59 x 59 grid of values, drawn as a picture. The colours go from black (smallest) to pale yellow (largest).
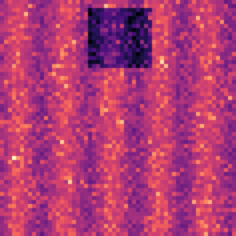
Odd patch: lower, in the top middle. Ninth with the lowest average: top middle. Stripes: upright, repeating 5 times.
